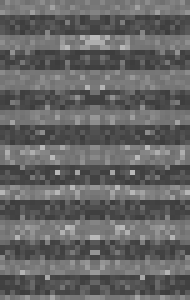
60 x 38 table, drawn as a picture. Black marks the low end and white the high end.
On average the colour sits 40% of the way up the scale. Horizontal stripes repeat 8 times down the table. The left and right halves mirror each other.
